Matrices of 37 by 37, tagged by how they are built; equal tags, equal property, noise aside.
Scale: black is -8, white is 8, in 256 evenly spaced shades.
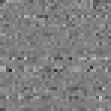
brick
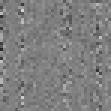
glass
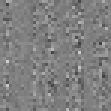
glass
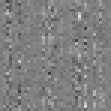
glass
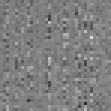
glass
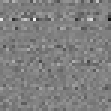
brick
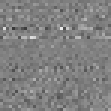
brick
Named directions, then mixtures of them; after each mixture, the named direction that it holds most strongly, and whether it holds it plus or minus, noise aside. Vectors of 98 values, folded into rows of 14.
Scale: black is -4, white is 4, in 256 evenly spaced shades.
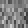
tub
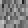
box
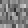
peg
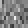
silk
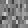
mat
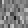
silk, minus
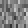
tub, minus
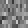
mat, plus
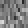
box, plus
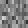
mat, minus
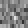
peg, plus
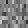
mat, minus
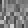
silk, minus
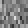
silk, plus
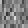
silk, plus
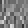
silk, minus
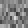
peg, plus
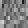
box, plus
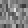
peg, minus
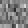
peg, plus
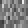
box, minus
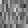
peg, minus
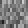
box, minus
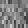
tub, plus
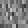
peg, minus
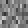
mat, minus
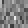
silk, plus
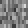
peg, plus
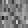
mat, plus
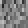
box, plus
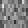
box, minus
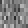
silk, minus
